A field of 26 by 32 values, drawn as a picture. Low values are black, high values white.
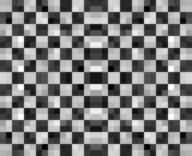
No seam splits the table. No row or column stands out. No overall slope runs across the table. The histogram has two humps. The field is checkered. It mirrors both left to right and top to bottom.
